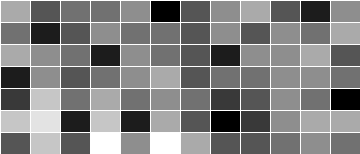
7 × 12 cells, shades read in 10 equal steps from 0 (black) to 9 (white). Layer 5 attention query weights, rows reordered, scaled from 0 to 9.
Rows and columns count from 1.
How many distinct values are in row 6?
8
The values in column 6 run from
0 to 9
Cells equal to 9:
2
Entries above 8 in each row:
0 0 0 0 0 0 2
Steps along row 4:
up down up up up down up same up same down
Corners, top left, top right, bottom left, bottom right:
6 5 3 4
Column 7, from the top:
3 3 3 3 4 3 6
